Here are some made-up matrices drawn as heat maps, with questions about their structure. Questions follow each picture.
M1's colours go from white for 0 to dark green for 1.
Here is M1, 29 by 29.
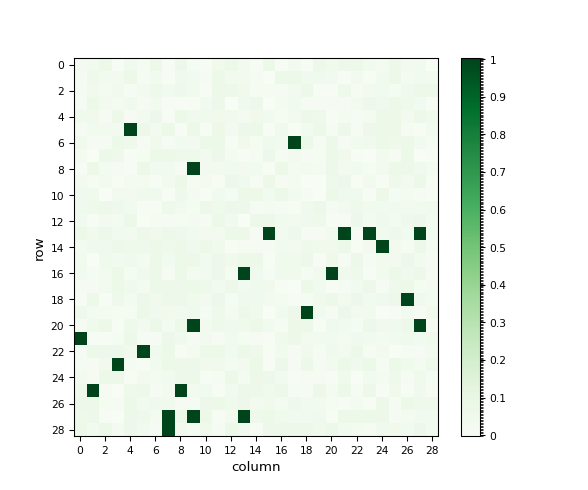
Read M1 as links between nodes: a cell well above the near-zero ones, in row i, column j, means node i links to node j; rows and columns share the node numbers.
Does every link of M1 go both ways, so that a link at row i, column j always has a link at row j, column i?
no
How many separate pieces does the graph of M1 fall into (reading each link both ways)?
9
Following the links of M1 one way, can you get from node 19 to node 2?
no
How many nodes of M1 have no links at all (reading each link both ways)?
4
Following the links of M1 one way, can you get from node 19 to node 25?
no
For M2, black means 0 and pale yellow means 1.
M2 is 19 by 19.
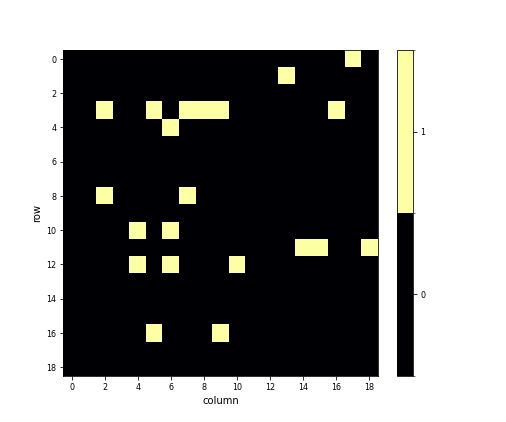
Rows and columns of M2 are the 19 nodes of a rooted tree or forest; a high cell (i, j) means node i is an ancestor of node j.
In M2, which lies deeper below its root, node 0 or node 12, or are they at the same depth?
the same depth
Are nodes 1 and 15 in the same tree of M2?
no
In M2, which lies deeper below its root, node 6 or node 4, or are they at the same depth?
node 6
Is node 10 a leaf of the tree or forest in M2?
no
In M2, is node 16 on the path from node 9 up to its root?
yes
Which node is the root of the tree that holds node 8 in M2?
3
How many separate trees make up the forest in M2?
5
